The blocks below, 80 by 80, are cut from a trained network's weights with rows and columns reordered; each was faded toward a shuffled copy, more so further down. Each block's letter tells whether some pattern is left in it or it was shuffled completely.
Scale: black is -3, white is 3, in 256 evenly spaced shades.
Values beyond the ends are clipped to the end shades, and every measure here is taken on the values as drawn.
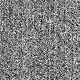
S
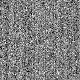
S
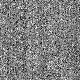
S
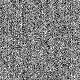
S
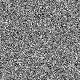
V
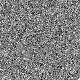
V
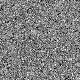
V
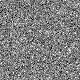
V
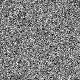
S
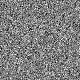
V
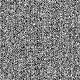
S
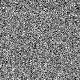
S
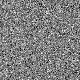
V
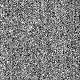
S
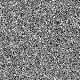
V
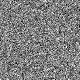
V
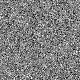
V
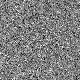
V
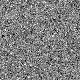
V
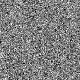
S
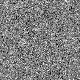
V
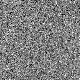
V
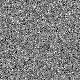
V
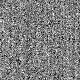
S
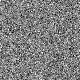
V
